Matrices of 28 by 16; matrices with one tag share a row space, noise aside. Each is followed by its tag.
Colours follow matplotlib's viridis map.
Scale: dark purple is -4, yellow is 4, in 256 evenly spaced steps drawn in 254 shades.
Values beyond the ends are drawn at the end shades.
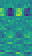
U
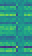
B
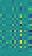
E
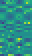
U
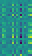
E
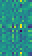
E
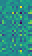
E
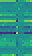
B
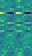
U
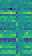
B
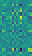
E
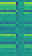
B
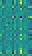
E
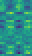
U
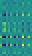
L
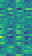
U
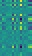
E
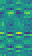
U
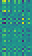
L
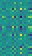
E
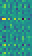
L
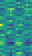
U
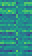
B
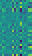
E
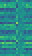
B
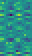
U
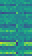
B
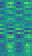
U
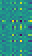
E
